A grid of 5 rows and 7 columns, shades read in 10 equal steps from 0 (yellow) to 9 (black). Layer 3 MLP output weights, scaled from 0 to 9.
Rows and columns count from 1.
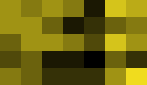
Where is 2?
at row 1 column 7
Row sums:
25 35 25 48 33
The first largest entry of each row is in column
5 4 5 5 3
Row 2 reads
3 3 5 8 7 5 4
